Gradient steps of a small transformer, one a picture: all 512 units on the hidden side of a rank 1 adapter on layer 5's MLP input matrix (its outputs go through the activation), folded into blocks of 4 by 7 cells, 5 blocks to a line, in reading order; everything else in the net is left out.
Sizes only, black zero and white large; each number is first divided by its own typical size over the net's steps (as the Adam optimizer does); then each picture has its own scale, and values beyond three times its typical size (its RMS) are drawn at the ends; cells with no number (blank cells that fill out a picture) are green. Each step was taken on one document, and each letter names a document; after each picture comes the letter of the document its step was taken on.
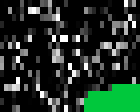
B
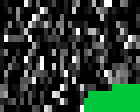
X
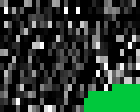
X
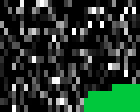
B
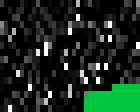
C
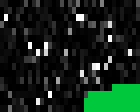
C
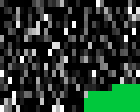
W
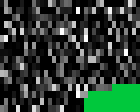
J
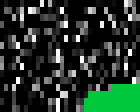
B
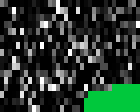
J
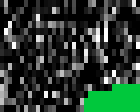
X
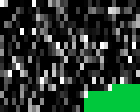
J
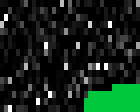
C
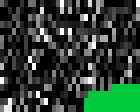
W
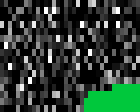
X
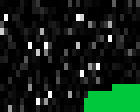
C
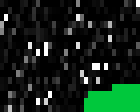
C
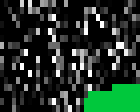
B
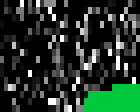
B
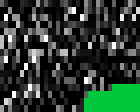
W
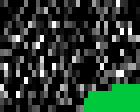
X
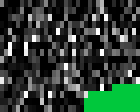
W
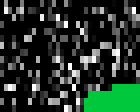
B
